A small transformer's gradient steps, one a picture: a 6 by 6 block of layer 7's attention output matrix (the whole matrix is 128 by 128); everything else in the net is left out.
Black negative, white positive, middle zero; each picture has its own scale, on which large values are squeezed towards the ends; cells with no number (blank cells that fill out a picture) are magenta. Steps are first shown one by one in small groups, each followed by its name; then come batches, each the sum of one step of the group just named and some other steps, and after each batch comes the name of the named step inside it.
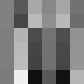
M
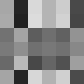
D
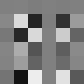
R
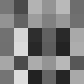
M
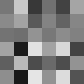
R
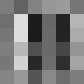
M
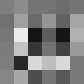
M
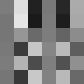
R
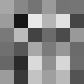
D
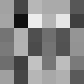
D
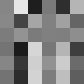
R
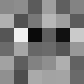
D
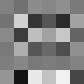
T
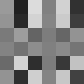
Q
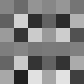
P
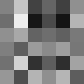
P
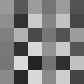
Q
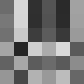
T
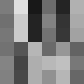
T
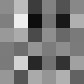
P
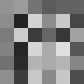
Q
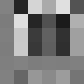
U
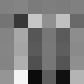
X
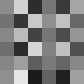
X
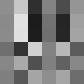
U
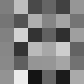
X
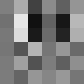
U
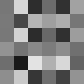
X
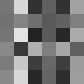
X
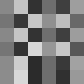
X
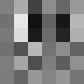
U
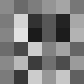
U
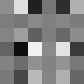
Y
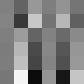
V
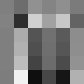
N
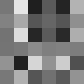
Y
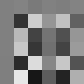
N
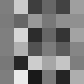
V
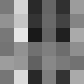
V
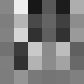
Y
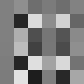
V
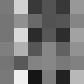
V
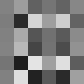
N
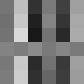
N
